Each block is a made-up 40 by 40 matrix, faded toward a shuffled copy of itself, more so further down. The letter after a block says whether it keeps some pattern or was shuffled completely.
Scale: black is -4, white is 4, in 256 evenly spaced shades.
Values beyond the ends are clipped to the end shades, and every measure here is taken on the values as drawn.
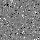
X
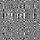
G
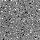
X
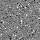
X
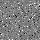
X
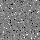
X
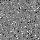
X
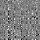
G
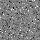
X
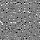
G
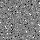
X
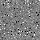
X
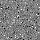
X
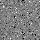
X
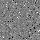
X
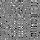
G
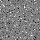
X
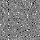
G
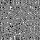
G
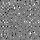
G
